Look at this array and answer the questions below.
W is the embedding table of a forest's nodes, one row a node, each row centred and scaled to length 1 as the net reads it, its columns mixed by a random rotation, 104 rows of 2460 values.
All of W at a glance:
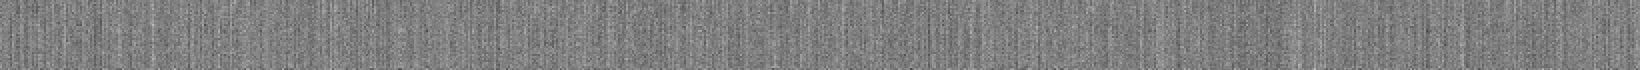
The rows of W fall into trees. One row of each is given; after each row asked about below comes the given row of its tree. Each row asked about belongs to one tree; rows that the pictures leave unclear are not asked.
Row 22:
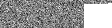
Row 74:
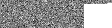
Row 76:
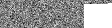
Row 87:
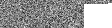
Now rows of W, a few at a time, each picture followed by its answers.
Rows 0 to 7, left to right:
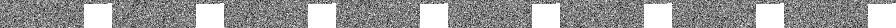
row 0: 74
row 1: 76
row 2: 87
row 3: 76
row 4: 87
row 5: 74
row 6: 87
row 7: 22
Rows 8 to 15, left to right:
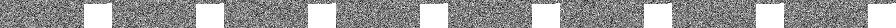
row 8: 74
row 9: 74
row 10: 74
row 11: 76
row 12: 74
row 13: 76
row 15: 76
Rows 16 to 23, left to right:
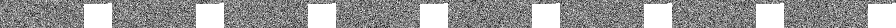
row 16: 74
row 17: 74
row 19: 76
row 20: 76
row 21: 74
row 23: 87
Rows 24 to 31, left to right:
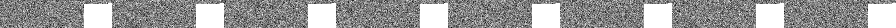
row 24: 87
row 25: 74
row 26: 76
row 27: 22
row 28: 74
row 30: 74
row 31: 22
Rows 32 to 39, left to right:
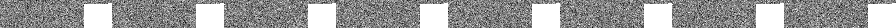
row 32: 87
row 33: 22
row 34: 87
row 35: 74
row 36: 22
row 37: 22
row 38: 87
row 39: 74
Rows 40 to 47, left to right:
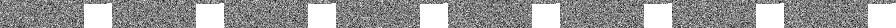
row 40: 74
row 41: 22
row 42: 22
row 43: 74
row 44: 22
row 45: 22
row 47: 22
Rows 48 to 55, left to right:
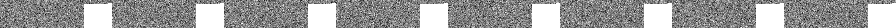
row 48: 74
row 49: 22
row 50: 22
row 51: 76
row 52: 87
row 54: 74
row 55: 22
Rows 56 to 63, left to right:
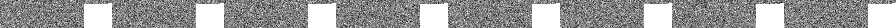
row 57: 22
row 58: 76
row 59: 87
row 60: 22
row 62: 76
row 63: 22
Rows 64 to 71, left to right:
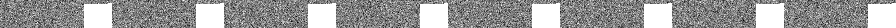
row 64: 76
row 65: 22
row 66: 22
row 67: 87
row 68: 22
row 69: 22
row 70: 22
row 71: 76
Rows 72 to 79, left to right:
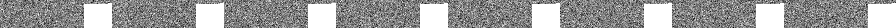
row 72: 76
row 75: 74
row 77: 22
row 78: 87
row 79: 76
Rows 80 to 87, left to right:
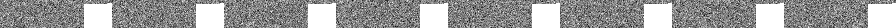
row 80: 74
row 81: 22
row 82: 22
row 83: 22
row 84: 87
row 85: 22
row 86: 74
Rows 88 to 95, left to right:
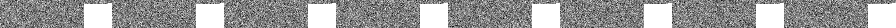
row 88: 22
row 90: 22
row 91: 74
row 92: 87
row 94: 22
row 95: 74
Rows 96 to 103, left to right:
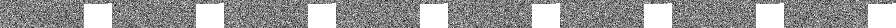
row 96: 22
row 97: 74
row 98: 22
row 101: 76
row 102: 74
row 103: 87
